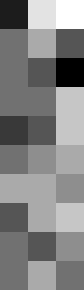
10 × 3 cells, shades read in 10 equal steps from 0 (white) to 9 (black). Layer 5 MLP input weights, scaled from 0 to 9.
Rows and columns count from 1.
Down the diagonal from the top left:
8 3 9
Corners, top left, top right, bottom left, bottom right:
8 0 5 5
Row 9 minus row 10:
0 3 -1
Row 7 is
3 3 4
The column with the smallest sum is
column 3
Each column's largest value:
8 6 9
